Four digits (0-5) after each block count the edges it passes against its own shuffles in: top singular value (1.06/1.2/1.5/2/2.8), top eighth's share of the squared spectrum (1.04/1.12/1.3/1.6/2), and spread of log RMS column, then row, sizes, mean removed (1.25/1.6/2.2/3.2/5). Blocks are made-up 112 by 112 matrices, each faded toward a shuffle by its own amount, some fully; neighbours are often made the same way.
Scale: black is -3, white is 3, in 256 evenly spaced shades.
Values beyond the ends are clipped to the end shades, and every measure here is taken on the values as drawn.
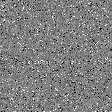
2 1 0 1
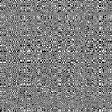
5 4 3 4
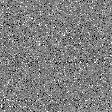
1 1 1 2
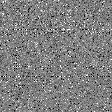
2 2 1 2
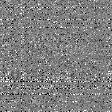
2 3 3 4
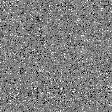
1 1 1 2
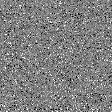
1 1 1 2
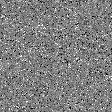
0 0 0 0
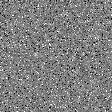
0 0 0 1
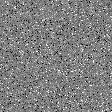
0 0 0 0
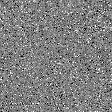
0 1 0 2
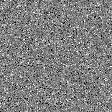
0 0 0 0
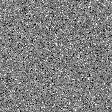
0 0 0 0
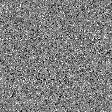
1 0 0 2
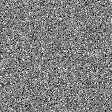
0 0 0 2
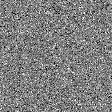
0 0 0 1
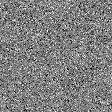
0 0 0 1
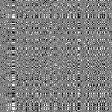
5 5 4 4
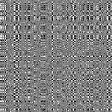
5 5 4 4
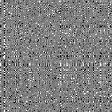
5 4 3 2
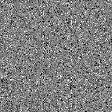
3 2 2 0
